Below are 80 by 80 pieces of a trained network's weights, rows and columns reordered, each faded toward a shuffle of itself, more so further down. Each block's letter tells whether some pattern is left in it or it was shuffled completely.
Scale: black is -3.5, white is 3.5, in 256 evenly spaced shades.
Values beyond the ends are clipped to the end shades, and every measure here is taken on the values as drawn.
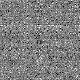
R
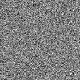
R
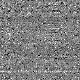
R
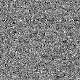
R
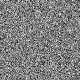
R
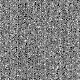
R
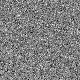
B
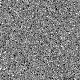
B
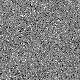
B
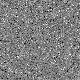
B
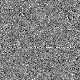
R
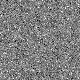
B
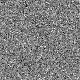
B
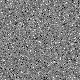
B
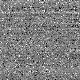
R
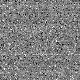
R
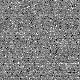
R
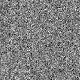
R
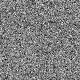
B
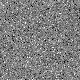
B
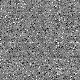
R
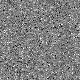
B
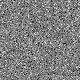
B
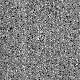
R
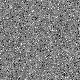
B
